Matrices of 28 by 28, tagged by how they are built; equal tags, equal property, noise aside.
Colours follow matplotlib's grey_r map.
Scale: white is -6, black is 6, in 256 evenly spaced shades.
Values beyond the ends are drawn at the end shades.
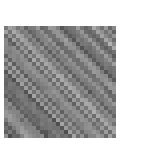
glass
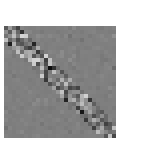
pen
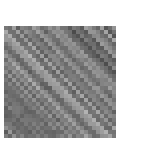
glass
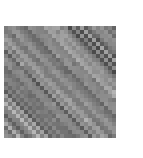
glass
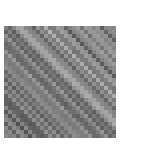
glass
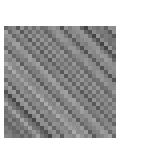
glass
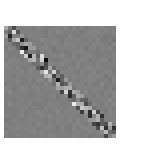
pen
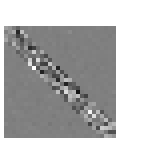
pen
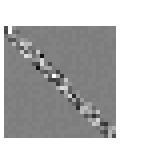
pen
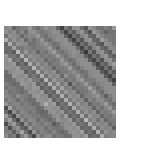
glass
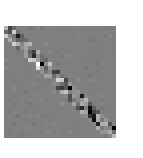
pen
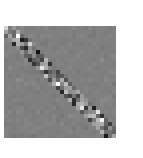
pen
